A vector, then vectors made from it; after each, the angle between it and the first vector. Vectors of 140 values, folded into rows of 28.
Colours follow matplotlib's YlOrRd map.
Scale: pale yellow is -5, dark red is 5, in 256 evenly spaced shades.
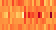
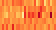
nearly parallel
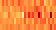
nearly parallel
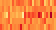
nearly parallel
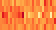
nearly opposite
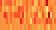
partly opposed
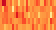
partly opposed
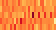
partly aligned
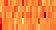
orthogonal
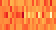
nearly opposite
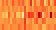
nearly parallel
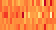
nearly opposite
